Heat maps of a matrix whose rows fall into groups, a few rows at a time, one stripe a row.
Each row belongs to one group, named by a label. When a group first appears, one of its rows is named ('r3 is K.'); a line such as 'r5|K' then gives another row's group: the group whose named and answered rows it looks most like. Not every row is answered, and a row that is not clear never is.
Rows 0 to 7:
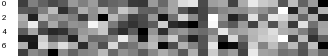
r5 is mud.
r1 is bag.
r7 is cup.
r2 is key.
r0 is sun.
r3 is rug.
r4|sun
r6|key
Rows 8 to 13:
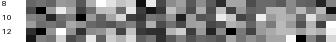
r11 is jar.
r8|bag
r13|bag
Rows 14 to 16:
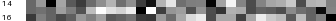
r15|bag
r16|sun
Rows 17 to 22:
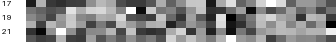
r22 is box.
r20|key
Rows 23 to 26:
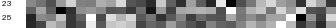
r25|bag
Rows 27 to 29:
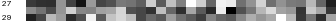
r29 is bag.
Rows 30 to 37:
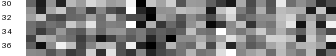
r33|jar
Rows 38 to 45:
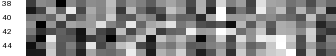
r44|mud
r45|mud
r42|box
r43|mud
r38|cup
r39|cup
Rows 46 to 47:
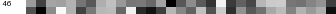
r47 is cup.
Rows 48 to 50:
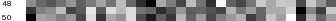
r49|bag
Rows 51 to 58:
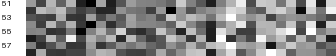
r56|cup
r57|box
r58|sun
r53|box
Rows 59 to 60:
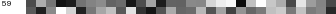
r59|sun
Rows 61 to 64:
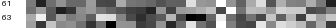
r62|sun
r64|key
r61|box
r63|rug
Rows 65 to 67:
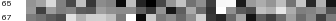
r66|key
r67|jar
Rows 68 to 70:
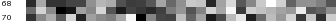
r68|sun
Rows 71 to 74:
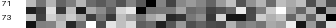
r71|key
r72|mud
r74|bag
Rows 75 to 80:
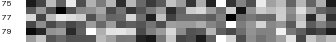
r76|sun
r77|key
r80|rug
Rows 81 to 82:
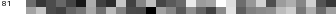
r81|box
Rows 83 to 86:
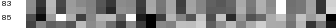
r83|jar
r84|jar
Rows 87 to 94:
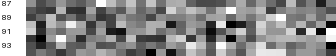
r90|key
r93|box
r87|bag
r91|jar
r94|sun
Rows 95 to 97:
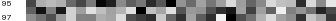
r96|jar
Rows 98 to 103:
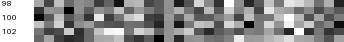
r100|mud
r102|bag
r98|key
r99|cup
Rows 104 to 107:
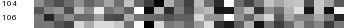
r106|box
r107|jar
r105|jar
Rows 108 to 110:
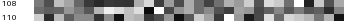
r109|bag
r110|key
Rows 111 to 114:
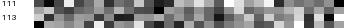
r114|mud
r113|jar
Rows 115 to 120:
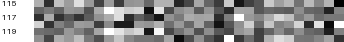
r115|key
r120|key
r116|bag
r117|sun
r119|bag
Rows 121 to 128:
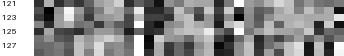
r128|jar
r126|jar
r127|jar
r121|sun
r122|cup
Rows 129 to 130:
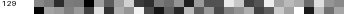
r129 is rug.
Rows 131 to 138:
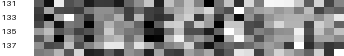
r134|rug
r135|rug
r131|mud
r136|rug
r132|sun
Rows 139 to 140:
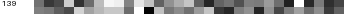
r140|jar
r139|bag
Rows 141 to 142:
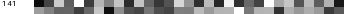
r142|box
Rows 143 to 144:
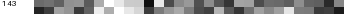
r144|bag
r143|bag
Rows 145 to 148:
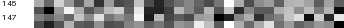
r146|cup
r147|jar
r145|key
